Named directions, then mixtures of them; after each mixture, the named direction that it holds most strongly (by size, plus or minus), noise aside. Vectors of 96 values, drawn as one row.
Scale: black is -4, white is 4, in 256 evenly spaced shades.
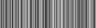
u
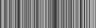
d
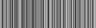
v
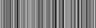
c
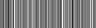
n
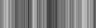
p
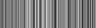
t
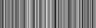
t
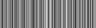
v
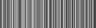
v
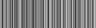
v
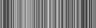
v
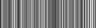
d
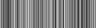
c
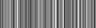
c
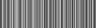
v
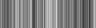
p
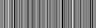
n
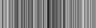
p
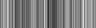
p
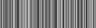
u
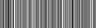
n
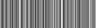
u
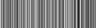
c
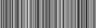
u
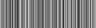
c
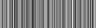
v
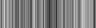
p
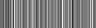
n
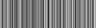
v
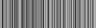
v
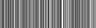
n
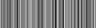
c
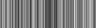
u
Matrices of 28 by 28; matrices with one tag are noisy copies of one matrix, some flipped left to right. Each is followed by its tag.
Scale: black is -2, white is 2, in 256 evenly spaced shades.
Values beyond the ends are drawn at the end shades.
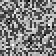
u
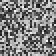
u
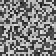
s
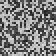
u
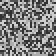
u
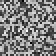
s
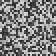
s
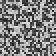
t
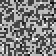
t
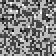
t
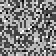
u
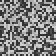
s
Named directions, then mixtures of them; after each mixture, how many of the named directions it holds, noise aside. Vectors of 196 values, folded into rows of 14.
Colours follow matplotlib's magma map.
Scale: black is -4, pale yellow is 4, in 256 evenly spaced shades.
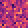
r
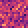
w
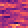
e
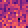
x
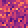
two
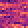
two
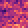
three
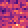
three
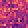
three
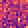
one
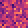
one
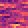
one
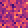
one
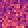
two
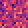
one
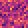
one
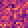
three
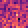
one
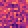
three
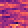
one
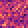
one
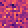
three
